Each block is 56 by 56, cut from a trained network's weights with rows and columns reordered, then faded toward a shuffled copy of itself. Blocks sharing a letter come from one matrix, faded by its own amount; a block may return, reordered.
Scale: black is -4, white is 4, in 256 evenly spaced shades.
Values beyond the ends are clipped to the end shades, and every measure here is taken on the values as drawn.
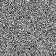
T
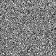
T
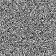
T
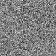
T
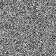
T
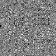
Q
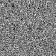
Q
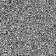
Q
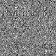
Q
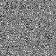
Q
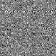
Q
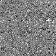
Q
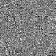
Q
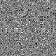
Q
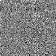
Q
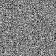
T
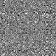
Q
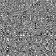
Q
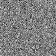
T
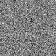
T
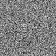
T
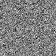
T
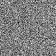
T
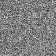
T
